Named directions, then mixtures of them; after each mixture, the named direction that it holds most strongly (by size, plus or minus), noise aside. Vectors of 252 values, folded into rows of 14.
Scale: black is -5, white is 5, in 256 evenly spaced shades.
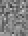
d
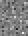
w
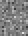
w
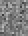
d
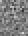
d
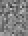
d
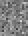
w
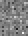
w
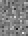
w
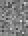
w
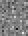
w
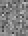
d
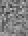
d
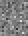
w
